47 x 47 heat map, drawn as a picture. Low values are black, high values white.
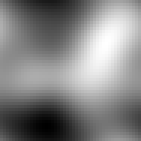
There are no lone odd cells. The middle left is the smoothest part. The field is smooth, with broad soft blobs. The ninth with the highest average is the top right.
